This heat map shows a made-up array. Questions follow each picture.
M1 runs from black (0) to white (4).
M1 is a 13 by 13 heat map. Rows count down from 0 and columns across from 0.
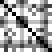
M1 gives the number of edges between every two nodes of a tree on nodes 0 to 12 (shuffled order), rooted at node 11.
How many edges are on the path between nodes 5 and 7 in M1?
3
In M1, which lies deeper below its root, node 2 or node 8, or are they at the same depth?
the same depth
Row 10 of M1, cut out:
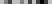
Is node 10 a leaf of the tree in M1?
no
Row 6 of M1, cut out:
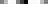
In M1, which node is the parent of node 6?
5
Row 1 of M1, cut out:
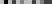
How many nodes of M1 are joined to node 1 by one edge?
4
